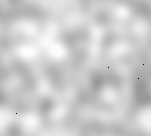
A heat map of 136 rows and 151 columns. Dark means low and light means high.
The texture varies smoothly and slowly. On average the colour sits 80% of the way up the scale. No single row or column stands out from its neighbours. There are four isolated cells, each far lower than the cells round it.
